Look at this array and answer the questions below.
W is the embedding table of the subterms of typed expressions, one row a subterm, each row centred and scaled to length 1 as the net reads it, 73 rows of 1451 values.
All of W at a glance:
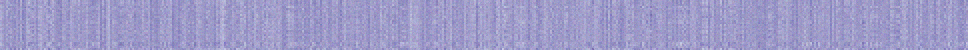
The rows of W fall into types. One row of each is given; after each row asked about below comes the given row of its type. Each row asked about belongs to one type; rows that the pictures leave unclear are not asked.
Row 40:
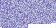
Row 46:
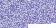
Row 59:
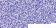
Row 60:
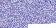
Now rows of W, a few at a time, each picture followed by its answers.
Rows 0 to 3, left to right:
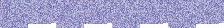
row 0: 40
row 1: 46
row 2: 46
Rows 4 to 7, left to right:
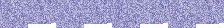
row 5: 46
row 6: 40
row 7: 40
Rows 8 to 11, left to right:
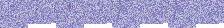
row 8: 46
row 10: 59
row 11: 59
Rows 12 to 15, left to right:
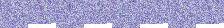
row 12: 40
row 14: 46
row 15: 40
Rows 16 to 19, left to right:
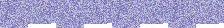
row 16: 59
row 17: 46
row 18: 59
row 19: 40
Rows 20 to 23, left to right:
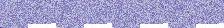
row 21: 59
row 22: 40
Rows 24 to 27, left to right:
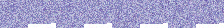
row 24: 59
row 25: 59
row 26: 40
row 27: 59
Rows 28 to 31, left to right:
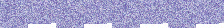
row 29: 40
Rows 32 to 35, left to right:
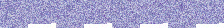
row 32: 59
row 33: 46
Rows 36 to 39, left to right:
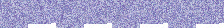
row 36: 40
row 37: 59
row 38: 46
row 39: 46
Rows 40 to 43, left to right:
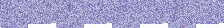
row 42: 59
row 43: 40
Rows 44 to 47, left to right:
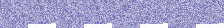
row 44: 40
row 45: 40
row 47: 60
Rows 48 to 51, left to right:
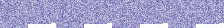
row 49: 40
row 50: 60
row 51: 46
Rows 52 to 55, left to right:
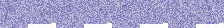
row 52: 59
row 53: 59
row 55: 40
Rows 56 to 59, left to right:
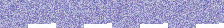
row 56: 46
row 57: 46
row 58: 40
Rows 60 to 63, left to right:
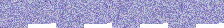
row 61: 40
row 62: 59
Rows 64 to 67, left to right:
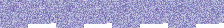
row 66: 59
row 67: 59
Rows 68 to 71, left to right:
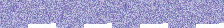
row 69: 59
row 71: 60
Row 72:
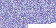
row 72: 46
